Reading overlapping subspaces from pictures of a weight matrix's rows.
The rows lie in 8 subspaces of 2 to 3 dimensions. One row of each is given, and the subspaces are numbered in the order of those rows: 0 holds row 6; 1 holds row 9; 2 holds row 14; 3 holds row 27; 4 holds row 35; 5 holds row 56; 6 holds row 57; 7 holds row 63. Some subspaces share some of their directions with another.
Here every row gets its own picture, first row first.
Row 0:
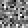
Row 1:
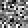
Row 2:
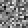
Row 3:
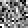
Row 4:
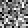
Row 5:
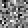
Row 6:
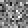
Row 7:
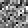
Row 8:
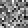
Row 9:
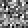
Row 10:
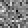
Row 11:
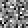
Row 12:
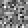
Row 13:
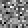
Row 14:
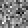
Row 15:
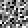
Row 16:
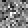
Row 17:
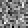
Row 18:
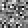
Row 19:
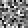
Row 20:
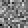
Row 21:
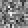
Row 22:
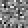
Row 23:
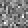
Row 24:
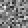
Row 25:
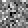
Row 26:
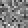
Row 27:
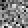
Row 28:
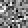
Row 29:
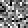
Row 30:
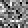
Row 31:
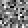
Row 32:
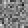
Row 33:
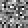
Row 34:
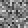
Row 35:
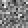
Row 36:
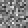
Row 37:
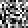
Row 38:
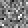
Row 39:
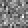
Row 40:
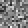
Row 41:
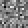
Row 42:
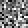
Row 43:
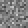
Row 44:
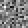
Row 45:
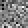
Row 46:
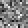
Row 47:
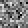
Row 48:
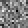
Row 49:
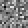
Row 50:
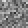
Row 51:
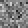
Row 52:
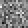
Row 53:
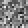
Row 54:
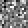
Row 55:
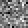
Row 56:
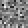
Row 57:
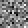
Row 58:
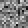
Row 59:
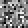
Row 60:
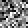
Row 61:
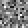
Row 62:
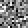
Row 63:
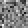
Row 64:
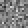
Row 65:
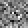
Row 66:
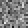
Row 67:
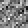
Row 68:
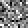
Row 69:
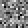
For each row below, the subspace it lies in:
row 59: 2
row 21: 4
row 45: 3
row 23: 1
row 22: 5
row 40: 7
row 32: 0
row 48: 7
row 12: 2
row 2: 5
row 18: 3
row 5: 4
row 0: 1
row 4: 1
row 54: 7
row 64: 0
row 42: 1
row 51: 0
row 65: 6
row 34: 6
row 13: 1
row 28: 6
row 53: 2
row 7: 2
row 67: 2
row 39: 1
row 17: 4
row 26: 5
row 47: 0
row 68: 7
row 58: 2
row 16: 4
